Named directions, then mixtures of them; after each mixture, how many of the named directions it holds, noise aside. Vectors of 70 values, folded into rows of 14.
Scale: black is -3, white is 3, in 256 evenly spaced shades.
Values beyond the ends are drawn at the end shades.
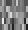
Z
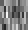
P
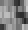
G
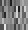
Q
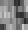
one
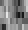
two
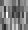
one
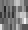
two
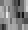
two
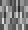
three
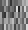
two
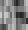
two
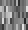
three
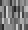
three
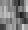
one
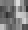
one
